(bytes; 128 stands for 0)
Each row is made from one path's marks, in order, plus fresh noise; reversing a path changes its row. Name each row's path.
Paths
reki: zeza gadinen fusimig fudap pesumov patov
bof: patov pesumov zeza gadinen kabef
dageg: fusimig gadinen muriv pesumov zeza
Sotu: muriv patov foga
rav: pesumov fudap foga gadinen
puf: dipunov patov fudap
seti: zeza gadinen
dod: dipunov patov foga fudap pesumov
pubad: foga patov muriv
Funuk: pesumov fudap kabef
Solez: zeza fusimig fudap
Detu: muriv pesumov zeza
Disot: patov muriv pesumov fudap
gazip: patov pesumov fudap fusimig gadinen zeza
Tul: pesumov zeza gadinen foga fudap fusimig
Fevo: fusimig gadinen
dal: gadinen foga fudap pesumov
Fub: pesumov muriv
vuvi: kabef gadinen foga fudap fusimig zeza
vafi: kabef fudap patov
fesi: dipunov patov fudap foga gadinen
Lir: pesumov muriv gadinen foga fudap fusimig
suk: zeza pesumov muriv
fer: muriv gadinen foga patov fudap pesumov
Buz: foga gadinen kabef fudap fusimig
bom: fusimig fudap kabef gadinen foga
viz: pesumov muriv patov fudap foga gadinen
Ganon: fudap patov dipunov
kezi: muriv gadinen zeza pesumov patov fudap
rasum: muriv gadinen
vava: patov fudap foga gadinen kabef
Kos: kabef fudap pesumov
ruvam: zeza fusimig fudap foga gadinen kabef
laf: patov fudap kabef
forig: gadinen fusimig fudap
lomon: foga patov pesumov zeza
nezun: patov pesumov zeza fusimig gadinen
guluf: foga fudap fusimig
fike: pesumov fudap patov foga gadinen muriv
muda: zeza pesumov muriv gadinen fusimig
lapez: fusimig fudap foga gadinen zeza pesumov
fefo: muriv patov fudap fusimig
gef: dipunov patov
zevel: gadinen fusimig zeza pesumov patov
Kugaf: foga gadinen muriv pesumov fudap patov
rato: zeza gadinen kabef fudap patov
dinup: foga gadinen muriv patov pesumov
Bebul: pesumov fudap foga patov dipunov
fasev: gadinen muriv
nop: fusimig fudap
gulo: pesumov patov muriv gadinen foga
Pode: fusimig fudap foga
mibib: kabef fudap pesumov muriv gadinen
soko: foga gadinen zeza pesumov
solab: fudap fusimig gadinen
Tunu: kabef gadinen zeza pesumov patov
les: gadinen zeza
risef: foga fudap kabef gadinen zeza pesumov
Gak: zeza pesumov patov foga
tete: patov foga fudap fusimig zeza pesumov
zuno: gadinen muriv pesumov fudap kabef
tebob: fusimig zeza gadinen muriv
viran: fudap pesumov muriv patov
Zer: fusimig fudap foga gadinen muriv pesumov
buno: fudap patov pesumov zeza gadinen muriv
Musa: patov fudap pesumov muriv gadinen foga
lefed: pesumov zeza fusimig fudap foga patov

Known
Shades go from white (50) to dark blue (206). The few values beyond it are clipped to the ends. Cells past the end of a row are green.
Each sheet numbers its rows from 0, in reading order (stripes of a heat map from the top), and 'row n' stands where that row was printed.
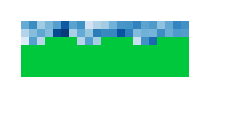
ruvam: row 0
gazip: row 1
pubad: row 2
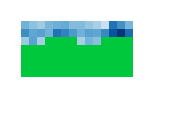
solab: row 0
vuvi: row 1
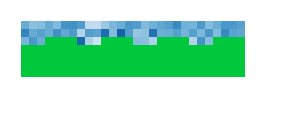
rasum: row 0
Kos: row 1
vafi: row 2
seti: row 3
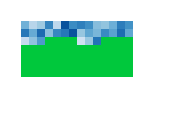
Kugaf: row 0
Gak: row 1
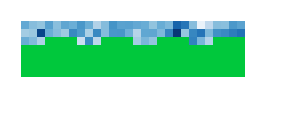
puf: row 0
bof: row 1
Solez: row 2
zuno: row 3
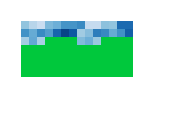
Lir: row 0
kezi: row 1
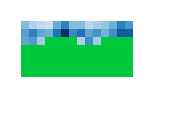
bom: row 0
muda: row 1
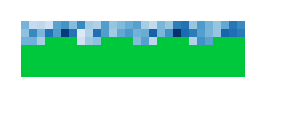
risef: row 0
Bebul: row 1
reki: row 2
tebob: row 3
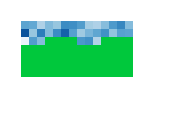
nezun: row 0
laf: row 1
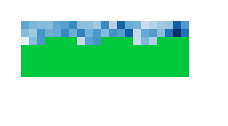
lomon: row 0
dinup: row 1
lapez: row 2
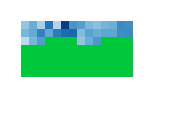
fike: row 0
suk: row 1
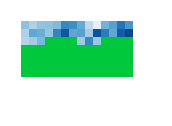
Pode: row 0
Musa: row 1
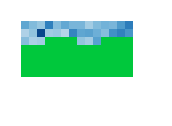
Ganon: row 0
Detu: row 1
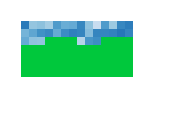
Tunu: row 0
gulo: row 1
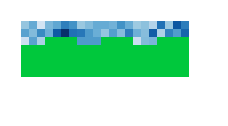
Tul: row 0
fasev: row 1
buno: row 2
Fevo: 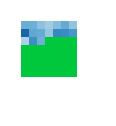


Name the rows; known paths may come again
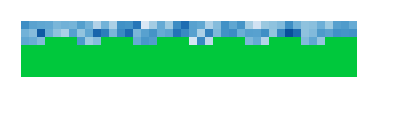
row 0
gef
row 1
dod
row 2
Disot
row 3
bof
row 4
forig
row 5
les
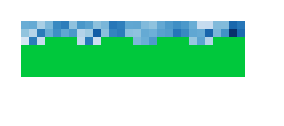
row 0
vava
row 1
rato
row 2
suk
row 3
reki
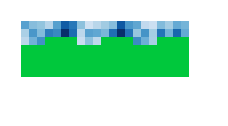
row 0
tete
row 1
lapez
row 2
Funuk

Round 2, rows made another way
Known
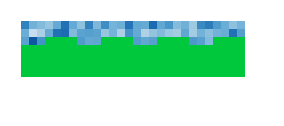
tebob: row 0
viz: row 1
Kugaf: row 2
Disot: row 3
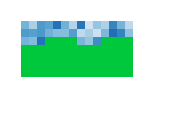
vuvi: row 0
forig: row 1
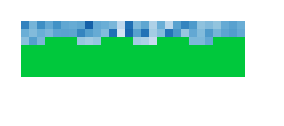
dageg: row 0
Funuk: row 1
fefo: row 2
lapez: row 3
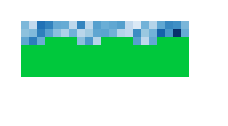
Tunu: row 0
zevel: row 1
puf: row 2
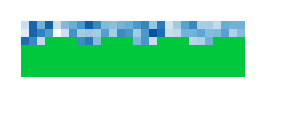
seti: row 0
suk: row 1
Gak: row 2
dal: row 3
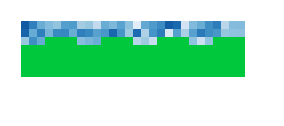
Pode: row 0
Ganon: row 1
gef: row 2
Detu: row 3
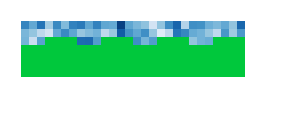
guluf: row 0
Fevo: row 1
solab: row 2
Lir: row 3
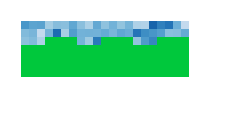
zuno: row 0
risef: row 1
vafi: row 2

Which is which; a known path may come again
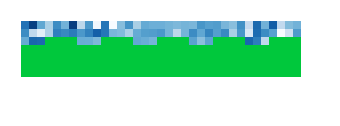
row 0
Fub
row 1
Sotu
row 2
vava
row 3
Bebul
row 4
seti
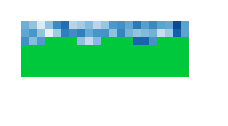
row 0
solab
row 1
dod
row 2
Fevo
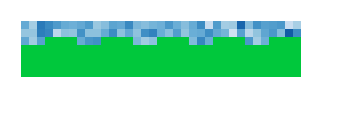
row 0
lomon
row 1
fike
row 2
tete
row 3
gulo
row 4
Solez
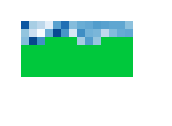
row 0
fasev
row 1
viran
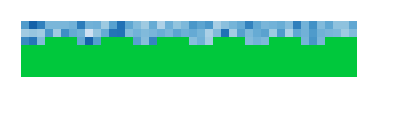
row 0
suk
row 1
tebob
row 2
risef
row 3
zuno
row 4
Tul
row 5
Musa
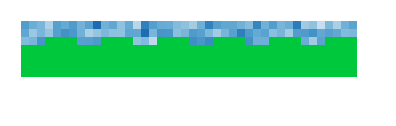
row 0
Zer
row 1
Kugaf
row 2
laf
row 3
mibib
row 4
viz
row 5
fer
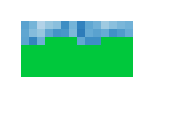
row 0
buno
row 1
bom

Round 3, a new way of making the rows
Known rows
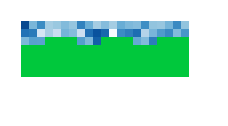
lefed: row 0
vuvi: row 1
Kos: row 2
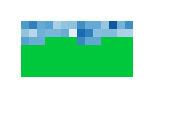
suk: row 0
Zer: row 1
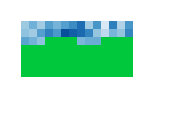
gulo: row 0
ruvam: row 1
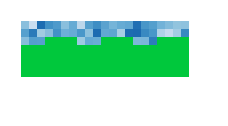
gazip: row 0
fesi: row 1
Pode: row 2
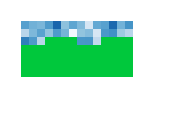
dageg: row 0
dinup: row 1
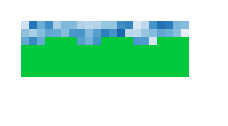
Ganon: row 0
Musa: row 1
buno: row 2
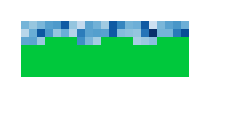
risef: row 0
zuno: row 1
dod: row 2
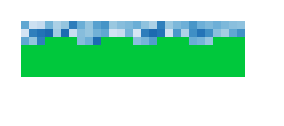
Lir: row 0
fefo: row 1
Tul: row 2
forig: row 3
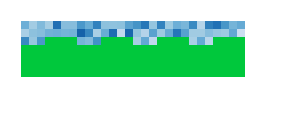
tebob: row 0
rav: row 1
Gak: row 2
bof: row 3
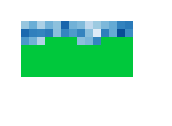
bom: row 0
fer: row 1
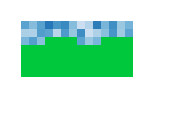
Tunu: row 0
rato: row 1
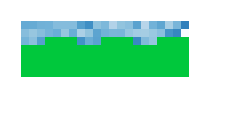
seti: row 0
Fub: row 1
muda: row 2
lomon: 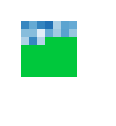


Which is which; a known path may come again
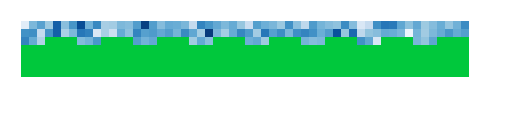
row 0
Kugaf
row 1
lefed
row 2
Disot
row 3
puf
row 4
laf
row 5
Funuk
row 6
buno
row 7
rasum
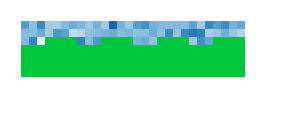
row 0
nezun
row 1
tebob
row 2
Fevo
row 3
lapez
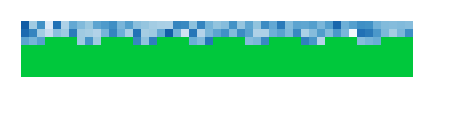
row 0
ruvam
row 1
soko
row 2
mibib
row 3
Kos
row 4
Buz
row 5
dageg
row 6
nop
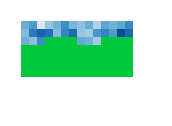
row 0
dal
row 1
gulo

